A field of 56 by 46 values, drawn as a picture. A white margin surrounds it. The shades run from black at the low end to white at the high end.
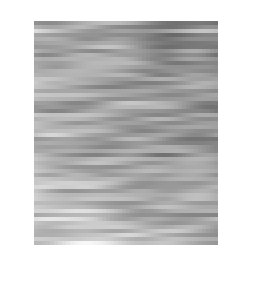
There is an overall slope up to the bottom left. The halves do not mirror each other. The grain runs across in streaks. The bottom left is the ninth with the highest average. The top right is the ninth with the lowest average.
